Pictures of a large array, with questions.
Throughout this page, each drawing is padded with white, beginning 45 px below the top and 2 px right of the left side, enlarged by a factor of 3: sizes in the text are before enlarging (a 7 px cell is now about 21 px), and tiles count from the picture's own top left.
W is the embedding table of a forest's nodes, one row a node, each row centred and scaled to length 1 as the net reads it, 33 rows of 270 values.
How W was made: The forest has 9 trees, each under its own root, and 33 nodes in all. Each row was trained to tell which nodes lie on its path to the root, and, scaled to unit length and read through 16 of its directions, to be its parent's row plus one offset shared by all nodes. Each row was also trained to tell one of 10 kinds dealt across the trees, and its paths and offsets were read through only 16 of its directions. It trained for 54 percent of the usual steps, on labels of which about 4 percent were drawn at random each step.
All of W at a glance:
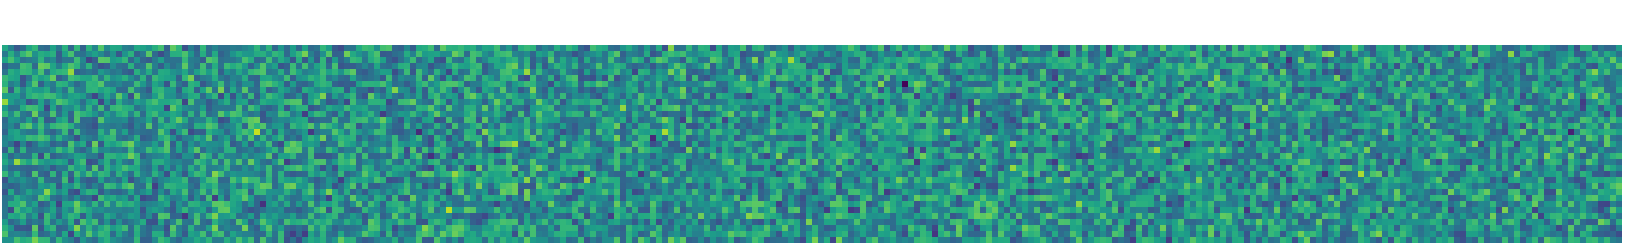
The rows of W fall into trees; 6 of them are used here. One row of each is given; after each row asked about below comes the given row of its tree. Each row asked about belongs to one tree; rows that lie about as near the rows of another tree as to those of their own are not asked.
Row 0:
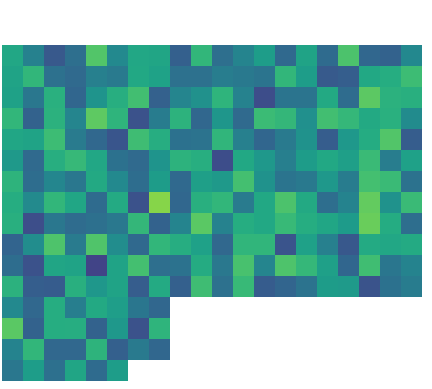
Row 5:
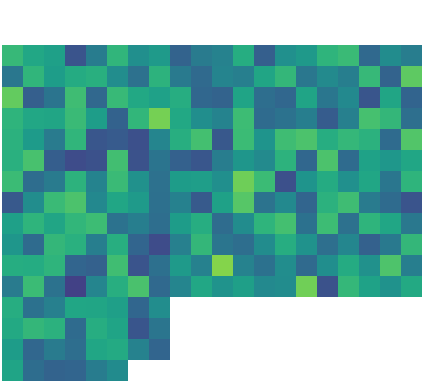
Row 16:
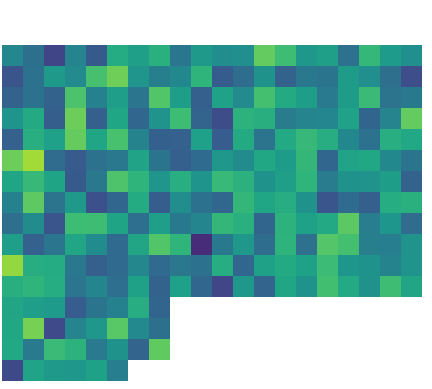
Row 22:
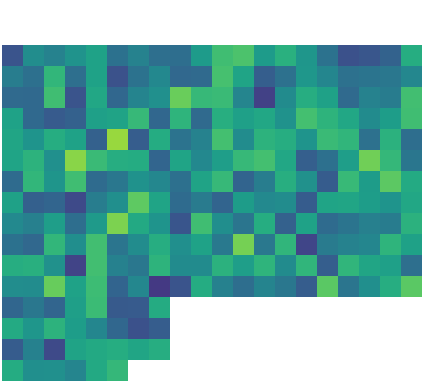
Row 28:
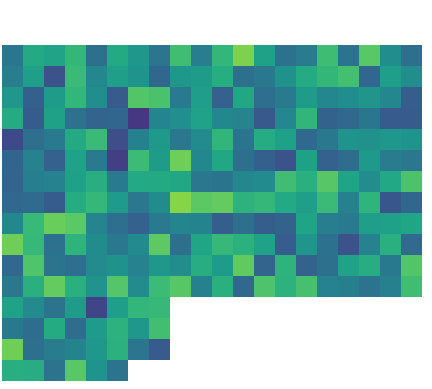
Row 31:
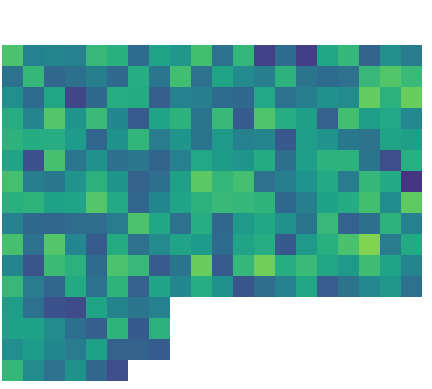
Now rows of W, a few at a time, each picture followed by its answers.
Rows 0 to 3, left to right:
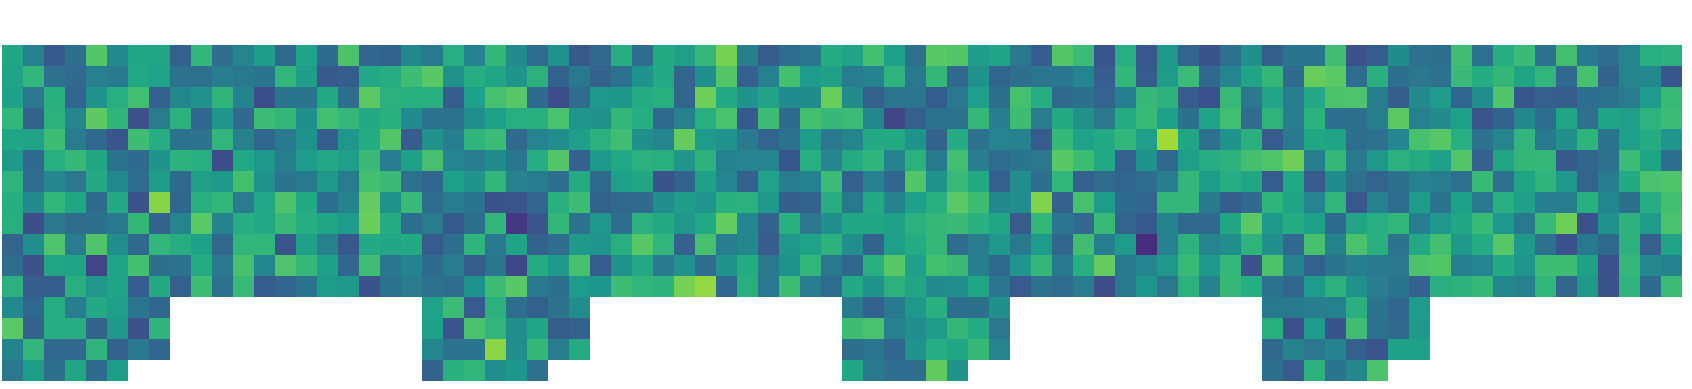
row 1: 22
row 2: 5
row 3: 22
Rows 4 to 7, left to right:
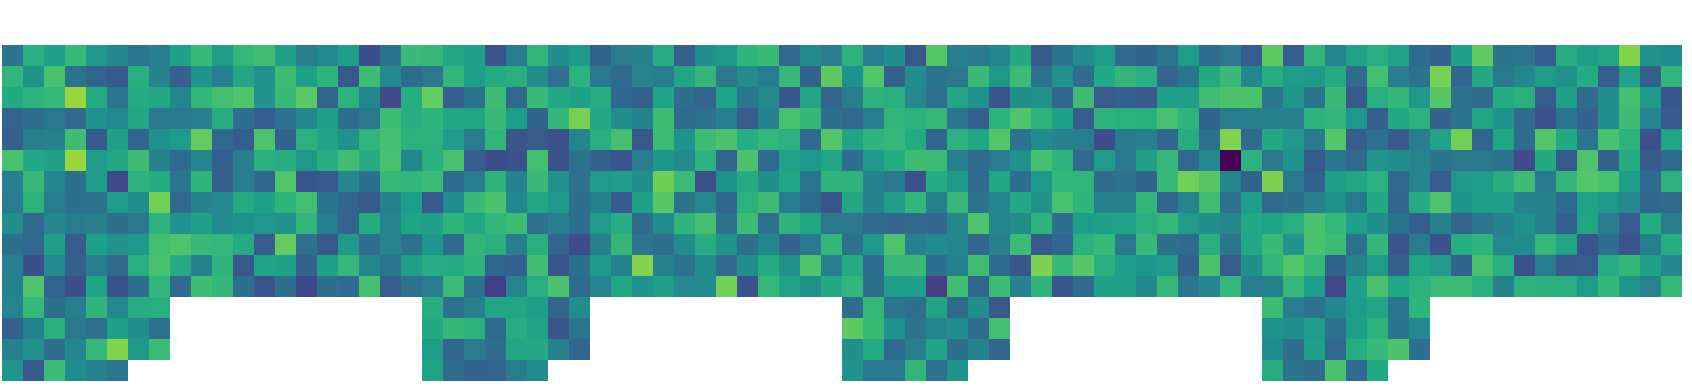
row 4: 22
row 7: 28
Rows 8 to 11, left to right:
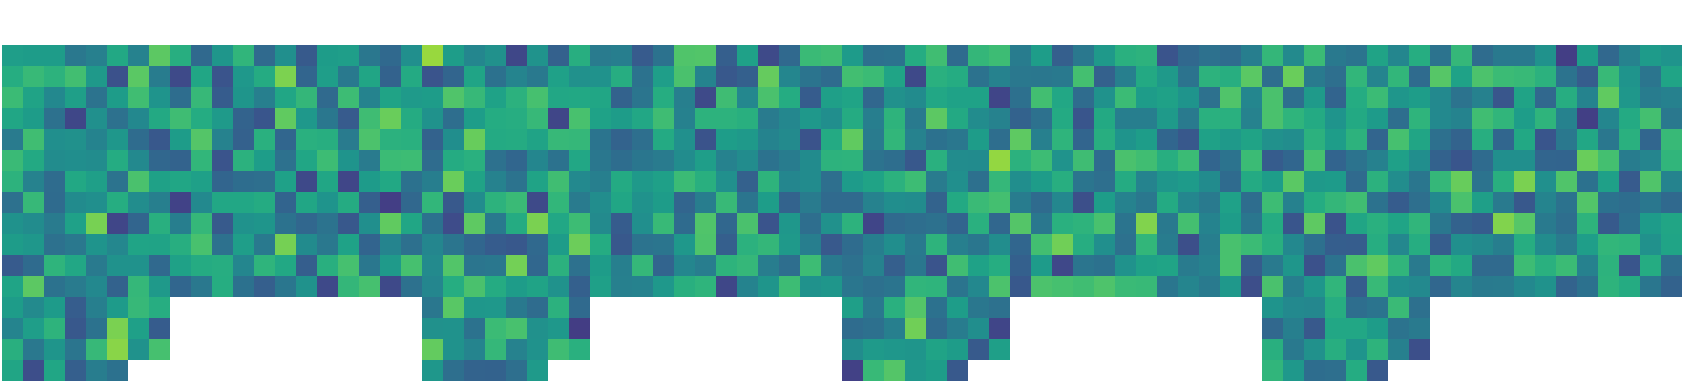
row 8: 5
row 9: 16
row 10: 0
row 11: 31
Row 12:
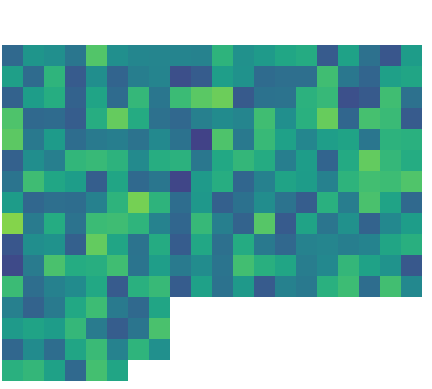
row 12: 0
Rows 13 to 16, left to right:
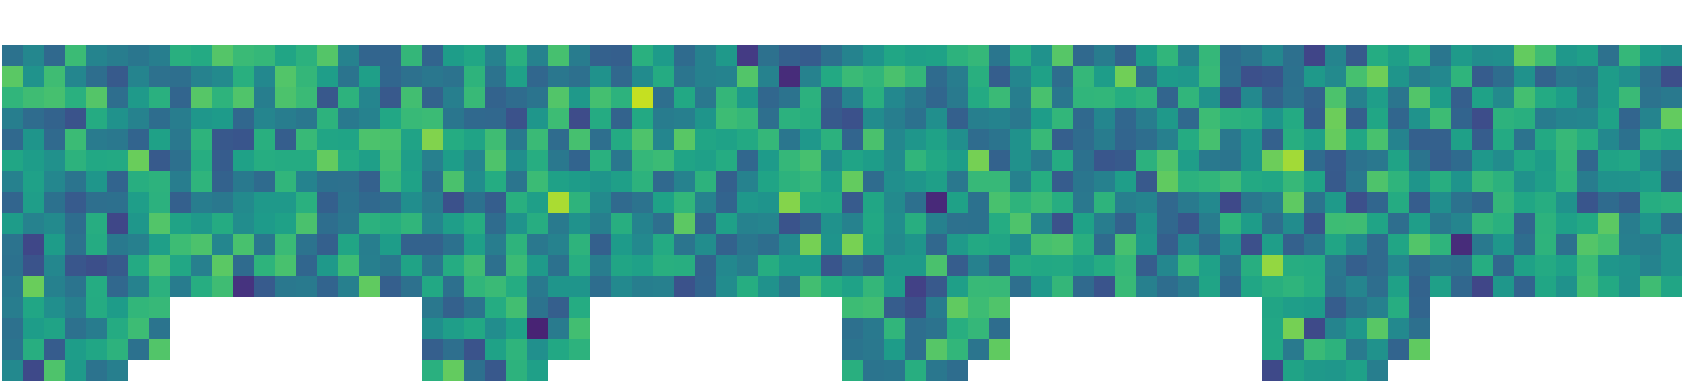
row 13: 22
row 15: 28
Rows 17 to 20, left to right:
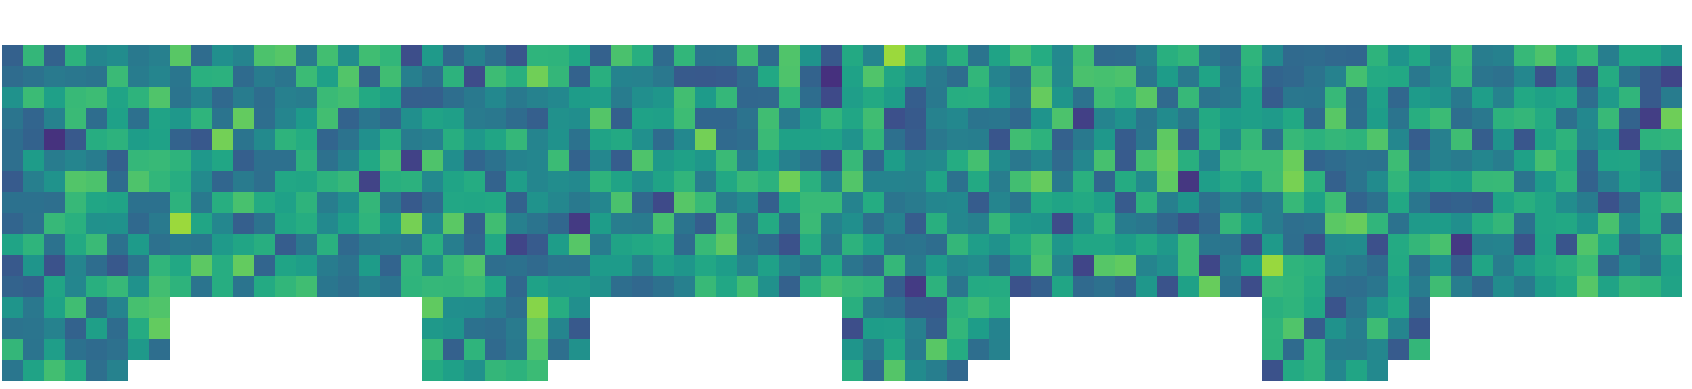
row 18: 28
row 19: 31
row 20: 16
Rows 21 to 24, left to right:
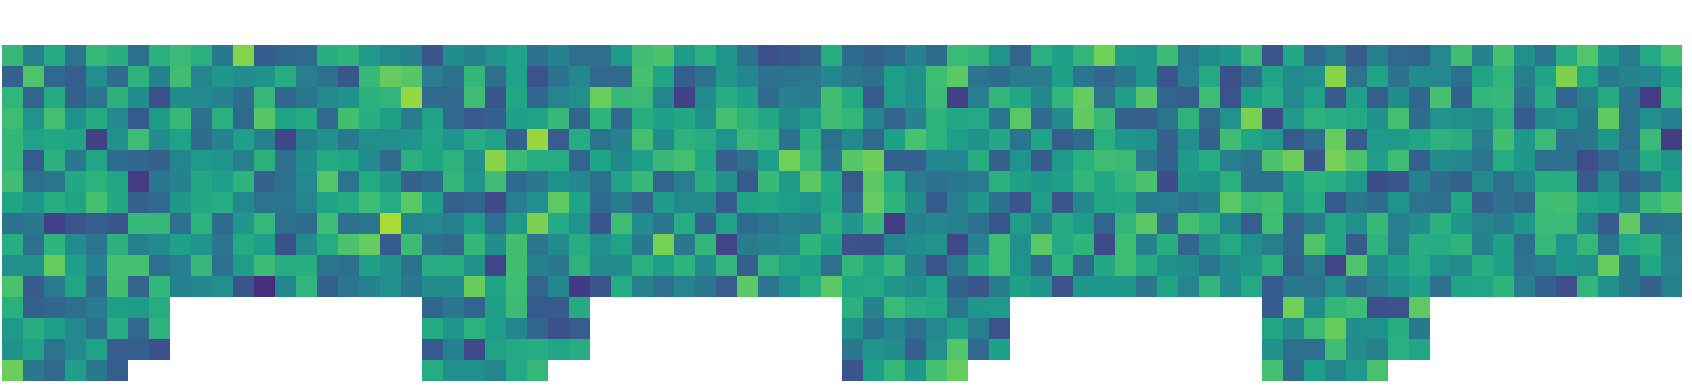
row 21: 31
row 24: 22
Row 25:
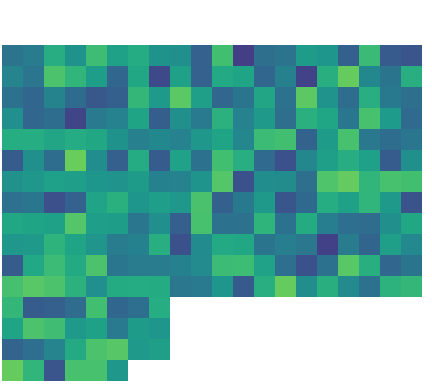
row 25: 28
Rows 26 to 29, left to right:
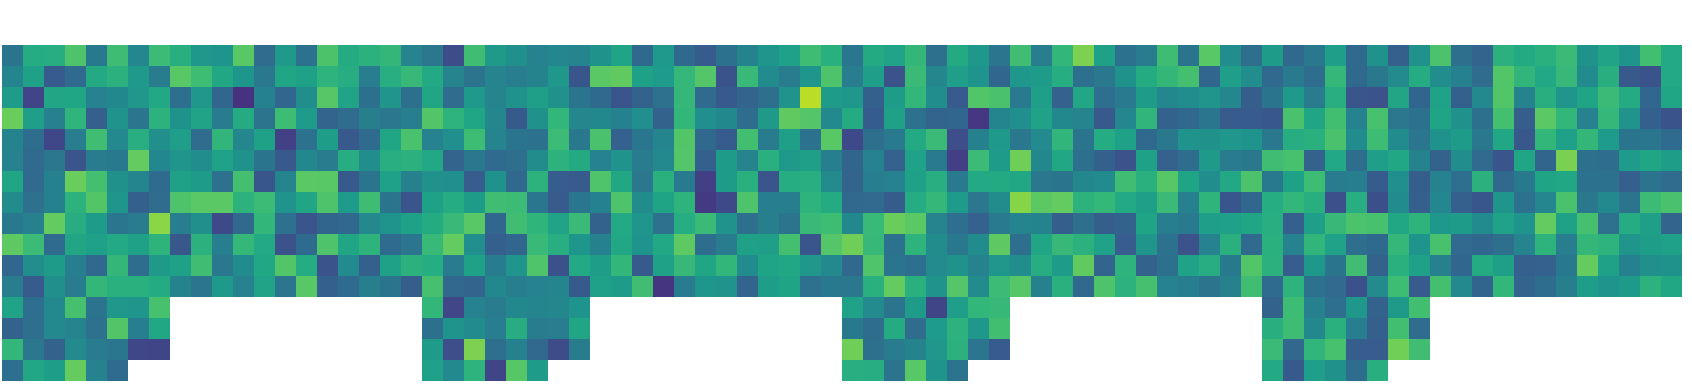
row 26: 31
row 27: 31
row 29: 16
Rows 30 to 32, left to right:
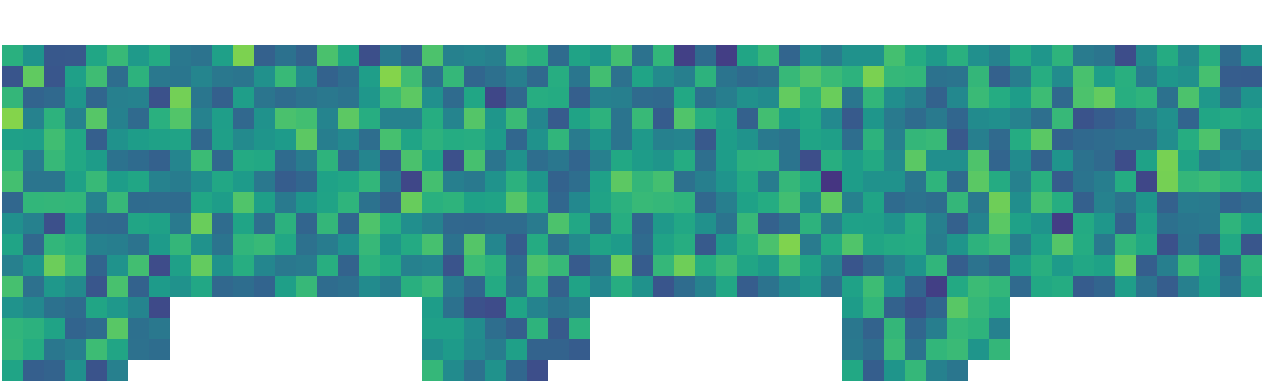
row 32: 28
